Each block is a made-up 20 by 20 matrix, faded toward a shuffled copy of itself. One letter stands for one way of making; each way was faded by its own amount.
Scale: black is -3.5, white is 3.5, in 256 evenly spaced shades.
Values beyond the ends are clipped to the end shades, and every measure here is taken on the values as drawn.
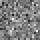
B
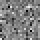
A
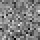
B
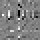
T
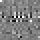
T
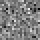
B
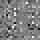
A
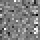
A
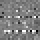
T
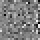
A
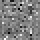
A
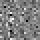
A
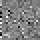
A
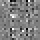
T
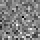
B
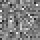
A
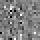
A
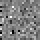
A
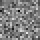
B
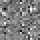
A
